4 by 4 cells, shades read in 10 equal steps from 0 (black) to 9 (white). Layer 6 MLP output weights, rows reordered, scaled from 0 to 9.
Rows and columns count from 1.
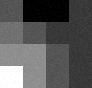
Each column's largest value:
9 5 3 2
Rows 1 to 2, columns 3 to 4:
0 2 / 2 2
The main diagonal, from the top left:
3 3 3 2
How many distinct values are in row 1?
3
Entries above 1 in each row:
2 4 4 4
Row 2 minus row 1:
1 3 2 0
